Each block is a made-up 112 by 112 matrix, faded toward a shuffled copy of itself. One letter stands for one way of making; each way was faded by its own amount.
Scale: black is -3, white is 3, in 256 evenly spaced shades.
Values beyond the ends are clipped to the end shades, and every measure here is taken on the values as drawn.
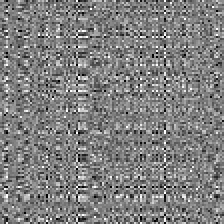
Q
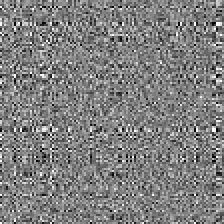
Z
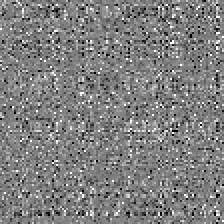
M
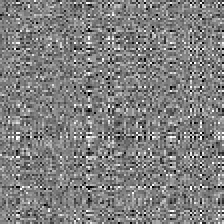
Q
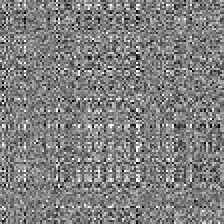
Z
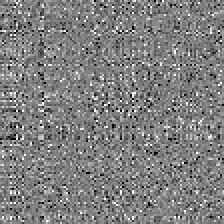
M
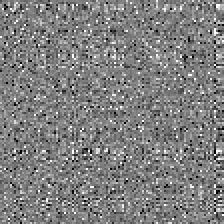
M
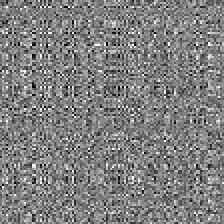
Z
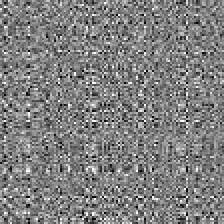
Z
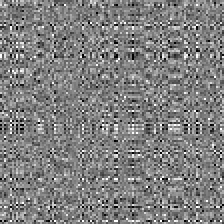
Q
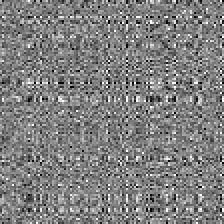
Q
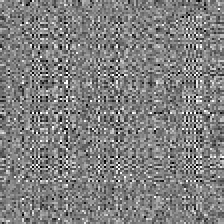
Q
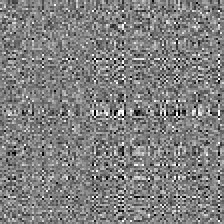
Z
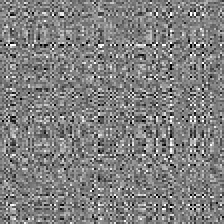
Q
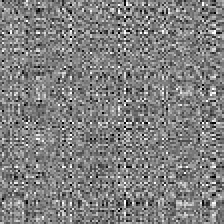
Z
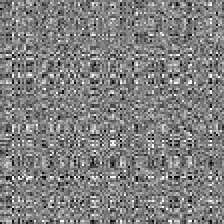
Q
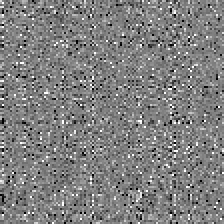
M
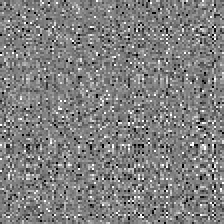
M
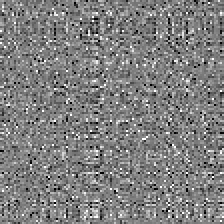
M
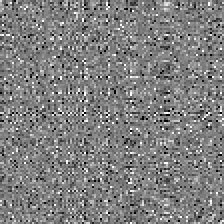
M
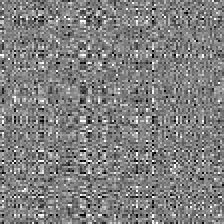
Q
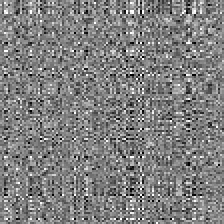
Z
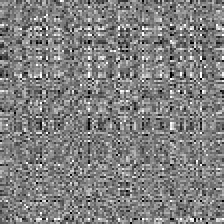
Z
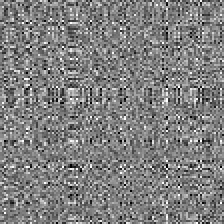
Z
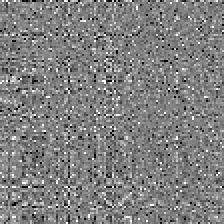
M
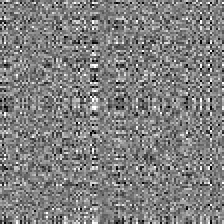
Z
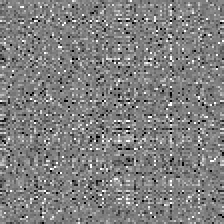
M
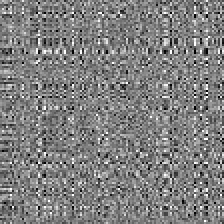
Q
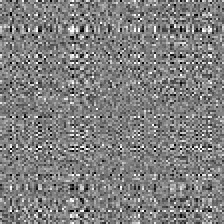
Q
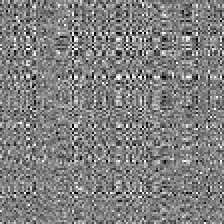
Q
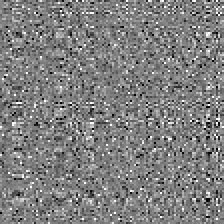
M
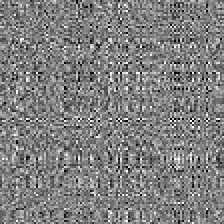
Z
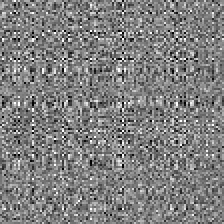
Z
